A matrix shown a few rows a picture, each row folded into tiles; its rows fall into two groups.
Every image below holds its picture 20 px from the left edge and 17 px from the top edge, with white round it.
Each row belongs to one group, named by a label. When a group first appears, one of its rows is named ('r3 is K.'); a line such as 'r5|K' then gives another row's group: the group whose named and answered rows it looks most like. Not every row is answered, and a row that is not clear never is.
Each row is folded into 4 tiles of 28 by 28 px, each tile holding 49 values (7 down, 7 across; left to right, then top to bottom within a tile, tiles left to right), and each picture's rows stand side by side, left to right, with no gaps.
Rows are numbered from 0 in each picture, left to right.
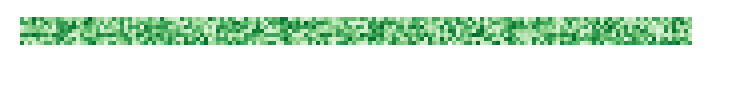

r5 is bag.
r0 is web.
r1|bag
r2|web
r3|bag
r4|web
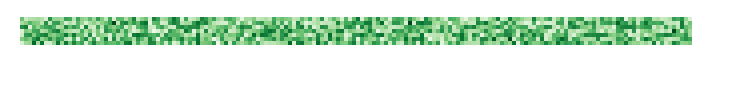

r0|bag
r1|web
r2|bag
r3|web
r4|bag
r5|web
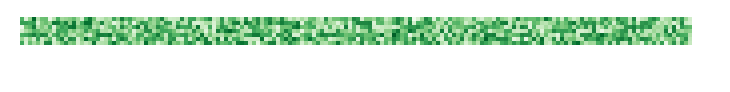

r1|bag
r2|web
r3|web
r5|web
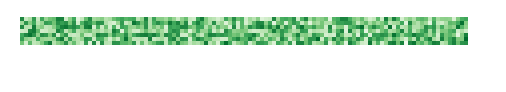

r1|web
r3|bag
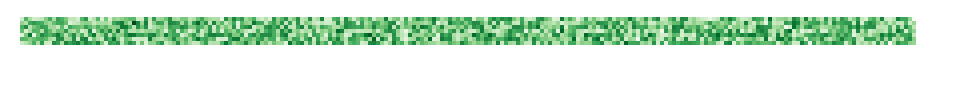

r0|bag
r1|web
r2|bag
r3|bag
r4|web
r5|bag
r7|web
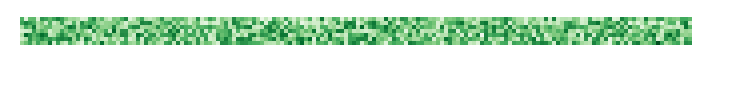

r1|bag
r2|bag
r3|bag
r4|bag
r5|bag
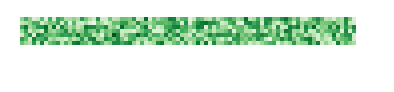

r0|bag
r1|web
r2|web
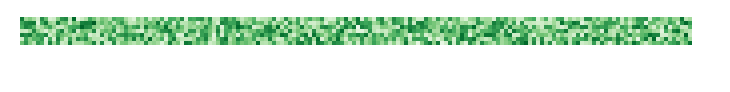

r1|bag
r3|web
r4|bag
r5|bag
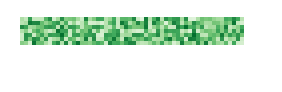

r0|bag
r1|web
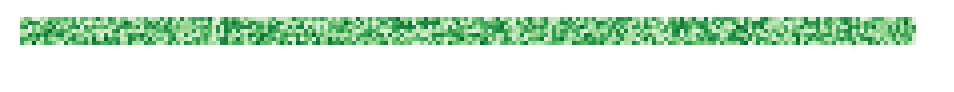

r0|bag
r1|bag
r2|bag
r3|web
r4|bag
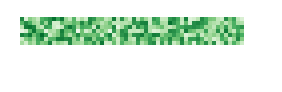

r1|web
